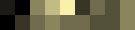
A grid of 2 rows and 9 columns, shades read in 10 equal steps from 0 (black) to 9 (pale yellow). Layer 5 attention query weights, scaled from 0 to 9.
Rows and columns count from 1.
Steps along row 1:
down up up up down up down up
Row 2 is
0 2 4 5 4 4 3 3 5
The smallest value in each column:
0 0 4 5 4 2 3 3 5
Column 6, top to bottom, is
2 4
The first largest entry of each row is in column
5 4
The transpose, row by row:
1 0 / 0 2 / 5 4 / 7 5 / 9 4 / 2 4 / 4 3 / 3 3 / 5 5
